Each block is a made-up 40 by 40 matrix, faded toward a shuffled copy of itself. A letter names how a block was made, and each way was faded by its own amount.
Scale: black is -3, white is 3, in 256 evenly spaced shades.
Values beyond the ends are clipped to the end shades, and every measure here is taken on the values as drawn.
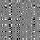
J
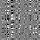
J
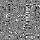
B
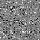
B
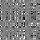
J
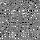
B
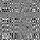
J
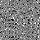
B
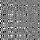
J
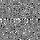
B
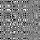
J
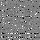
B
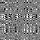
J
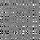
J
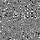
B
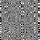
J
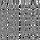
J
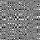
J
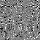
B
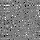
B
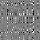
J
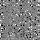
B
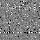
B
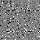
B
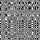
J
